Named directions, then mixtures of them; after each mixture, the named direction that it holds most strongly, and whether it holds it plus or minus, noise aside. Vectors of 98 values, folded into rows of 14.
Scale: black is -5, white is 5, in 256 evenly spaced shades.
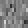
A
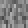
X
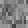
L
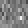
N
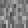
X, minus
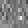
N, plus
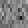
N, minus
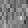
N, plus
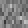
A, minus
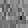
N, minus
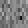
N, minus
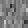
A, plus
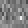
N, plus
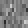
A, minus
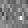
N, plus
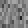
N, minus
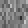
N, minus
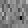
N, minus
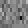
N, minus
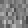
A, plus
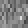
N, plus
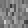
A, plus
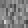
X, minus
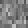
L, minus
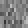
A, minus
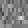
N, plus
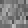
L, minus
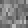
L, minus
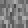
X, minus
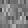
L, minus
